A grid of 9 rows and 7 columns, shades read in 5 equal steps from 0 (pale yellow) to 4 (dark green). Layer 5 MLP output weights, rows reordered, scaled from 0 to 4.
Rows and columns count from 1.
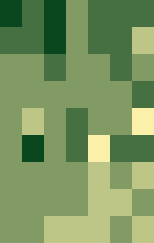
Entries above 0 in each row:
7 7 7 7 6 6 7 7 7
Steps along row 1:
down up down up same same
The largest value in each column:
4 4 4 3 3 3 3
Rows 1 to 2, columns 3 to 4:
4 2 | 4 2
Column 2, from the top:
3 3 2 2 1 4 2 2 2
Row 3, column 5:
2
